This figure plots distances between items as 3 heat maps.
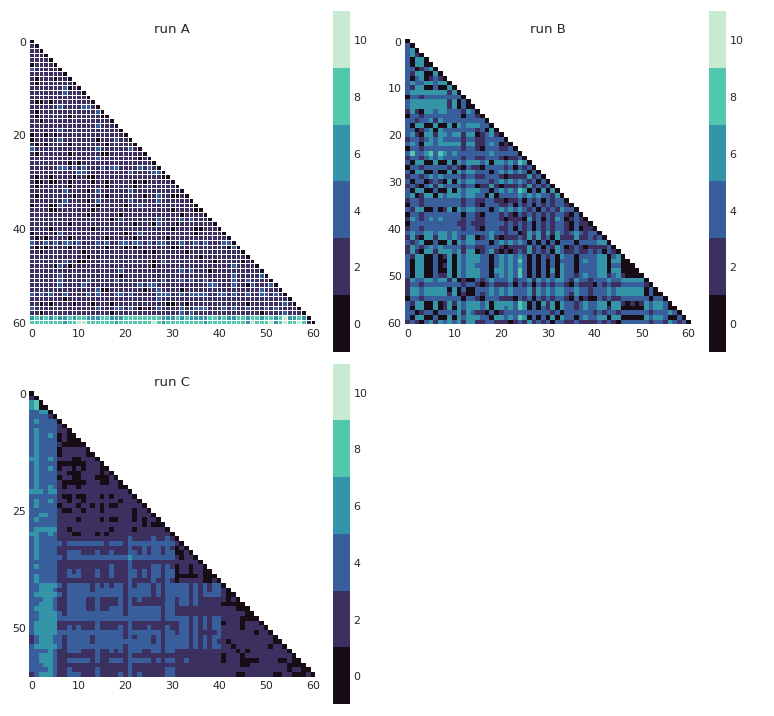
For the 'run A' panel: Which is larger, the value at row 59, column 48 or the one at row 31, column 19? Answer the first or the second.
the first
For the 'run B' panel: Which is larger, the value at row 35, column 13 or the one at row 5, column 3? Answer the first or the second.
the second
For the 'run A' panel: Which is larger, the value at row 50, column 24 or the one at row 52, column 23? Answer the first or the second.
the second
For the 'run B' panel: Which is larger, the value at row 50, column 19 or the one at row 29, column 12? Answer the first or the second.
the first
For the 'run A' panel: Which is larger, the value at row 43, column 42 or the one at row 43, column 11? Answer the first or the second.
the first
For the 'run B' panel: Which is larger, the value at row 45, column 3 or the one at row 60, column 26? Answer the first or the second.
the second
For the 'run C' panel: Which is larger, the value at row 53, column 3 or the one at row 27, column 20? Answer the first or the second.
the first
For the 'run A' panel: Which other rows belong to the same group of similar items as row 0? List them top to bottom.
1, 2, 3, 4, 5, 6, 7, 8, 9, 10, 11, 12, 13, 14, 15, 16, 17, 18, 19, 20, 21, 22, 23, 24, 25, 26, 27, 28, 29, 30, 31, 32, 33, 34, 35, 36, 37, 38, 39, 40, 41, 42, 43, 44, 45, 46, 47, 48, 49, 50, 51, 52, 53, 54, 55, 56, 57, 58
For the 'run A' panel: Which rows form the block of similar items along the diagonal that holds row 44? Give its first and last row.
0 to 58
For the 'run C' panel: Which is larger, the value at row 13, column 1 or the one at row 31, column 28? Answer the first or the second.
the first
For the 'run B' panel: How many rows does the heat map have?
61
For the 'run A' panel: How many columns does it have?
61
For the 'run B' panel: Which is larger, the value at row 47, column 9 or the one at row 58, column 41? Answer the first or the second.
the first
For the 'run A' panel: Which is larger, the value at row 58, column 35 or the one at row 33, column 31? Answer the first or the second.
the first
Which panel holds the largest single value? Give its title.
run A
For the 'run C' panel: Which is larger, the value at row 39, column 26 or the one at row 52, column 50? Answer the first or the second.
the first
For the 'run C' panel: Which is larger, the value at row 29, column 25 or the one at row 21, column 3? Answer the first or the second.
the second
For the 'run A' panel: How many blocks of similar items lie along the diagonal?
2
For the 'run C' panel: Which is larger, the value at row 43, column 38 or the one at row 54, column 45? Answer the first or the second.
the first
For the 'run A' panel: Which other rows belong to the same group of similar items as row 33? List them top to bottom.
0, 1, 2, 3, 4, 5, 6, 7, 8, 9, 10, 11, 12, 13, 14, 15, 16, 17, 18, 19, 20, 21, 22, 23, 24, 25, 26, 27, 28, 29, 30, 31, 32, 34, 35, 36, 37, 38, 39, 40, 41, 42, 43, 44, 45, 46, 47, 48, 49, 50, 51, 52, 53, 54, 55, 56, 57, 58
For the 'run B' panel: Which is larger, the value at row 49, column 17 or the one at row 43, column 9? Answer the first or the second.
the second
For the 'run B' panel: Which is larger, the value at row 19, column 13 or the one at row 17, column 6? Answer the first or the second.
the first
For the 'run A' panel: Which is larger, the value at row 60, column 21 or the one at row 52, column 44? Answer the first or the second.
the first
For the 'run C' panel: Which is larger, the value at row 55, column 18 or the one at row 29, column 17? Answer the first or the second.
the first
